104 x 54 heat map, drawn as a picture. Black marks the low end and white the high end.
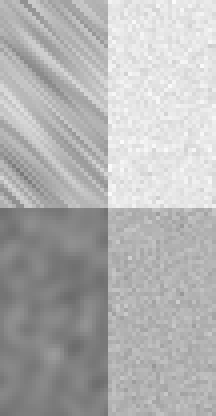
It is made of 2 by 2 panels. Panel 1,1: high, slanting down to the right. Panel 1,2: very high, fine-grained, faint in contrast. Panel 2,1: middling, blotchy, faint in contrast. Panel 2,2: high, fine-grained, faint in contrast.
